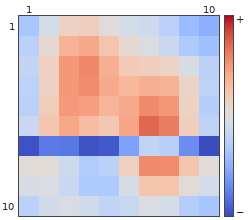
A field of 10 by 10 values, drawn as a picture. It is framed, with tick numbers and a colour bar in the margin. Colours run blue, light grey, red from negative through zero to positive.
Odd lines: row 7. Average level on the scale: 50%. Calmest part: bottom left.
